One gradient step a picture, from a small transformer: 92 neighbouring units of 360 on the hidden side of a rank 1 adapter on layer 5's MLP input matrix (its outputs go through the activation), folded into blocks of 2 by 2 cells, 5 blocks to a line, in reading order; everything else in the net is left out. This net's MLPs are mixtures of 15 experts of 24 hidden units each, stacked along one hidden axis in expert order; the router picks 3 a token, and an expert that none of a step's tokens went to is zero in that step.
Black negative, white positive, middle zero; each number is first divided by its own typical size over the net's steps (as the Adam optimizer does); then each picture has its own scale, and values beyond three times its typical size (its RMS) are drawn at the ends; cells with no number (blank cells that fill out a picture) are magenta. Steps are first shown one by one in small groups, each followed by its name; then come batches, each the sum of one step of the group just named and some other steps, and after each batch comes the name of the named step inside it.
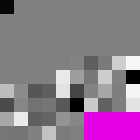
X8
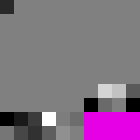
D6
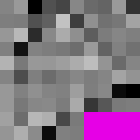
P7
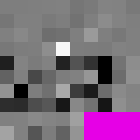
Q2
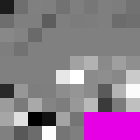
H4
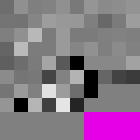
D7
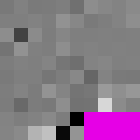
D7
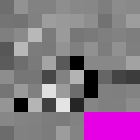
D7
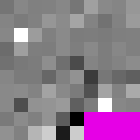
D7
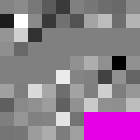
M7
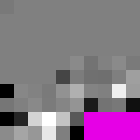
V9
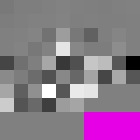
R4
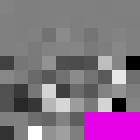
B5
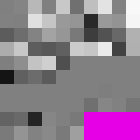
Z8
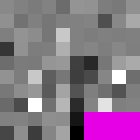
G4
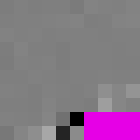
Z8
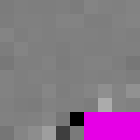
R4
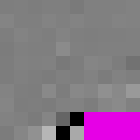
R4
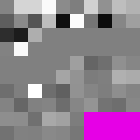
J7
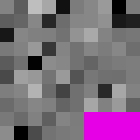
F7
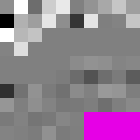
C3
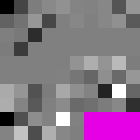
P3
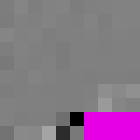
C3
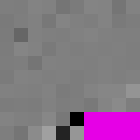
F7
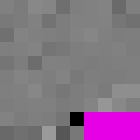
F7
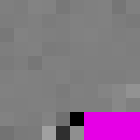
F7
